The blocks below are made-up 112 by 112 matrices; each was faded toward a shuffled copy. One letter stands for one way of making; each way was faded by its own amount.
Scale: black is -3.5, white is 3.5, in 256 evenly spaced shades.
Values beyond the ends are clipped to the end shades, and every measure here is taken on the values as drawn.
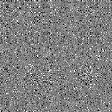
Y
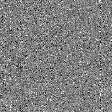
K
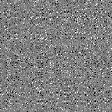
Y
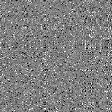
Y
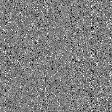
K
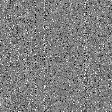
K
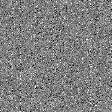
K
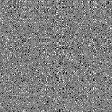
Y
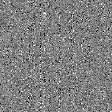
K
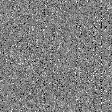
K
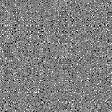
Y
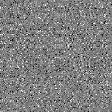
Y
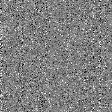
K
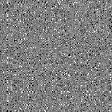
Y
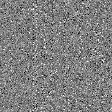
K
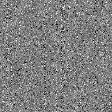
K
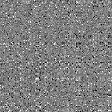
Y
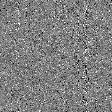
K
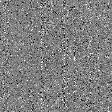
K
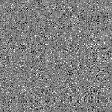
Y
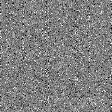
K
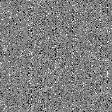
K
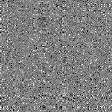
Y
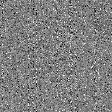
K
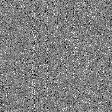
K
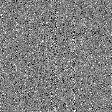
K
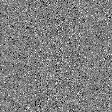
K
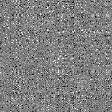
Y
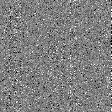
K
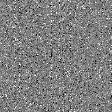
K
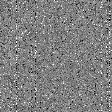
K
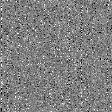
K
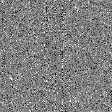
K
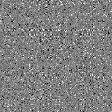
Y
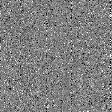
K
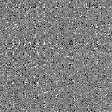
Y
